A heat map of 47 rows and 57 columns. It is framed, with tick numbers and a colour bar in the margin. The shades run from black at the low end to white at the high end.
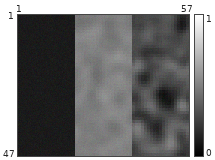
The table splits into one row of 3 panels. Panel 1,1: very low, flat. Panel 1,2: middling, blotchy, faint in contrast. Panel 1,3: low, blotchy.
